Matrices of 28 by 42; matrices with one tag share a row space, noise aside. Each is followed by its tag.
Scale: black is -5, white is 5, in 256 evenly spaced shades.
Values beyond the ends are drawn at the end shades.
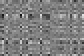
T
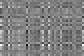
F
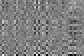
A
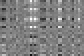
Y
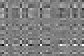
T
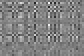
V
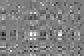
Y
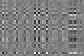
A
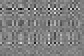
V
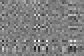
A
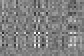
A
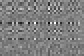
V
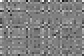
F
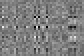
A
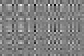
V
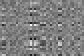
Y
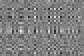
V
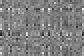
F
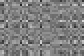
T
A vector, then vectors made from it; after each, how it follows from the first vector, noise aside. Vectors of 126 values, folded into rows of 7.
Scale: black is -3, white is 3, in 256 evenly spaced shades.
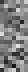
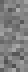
shrunk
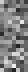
negated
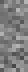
shrunk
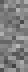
shrunk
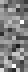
negated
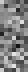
negated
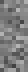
shrunk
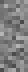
shrunk
